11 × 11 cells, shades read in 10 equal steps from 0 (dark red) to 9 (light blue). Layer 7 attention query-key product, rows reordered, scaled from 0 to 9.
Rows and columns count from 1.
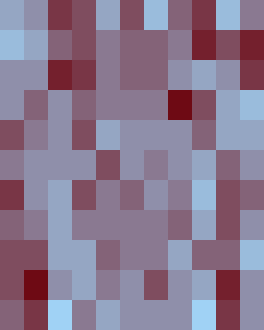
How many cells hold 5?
21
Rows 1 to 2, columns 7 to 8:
8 4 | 4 5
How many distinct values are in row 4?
7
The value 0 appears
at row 4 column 8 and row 10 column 2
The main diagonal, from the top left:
7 7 1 4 7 6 6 4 4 1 6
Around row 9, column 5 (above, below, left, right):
5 5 7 5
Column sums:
51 50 61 48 58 54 57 55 59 48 59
